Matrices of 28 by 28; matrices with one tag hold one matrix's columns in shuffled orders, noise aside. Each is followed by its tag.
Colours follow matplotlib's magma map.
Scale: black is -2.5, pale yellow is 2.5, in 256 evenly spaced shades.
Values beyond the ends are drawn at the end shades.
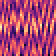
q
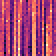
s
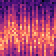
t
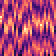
q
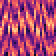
q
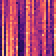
s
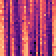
s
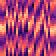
q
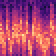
t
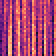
s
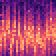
t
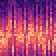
t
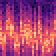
t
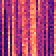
s
